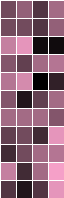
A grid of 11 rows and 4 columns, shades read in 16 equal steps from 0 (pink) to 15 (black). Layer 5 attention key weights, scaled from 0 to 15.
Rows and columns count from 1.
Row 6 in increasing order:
5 7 9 13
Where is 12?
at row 5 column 4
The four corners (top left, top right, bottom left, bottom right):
8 5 10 1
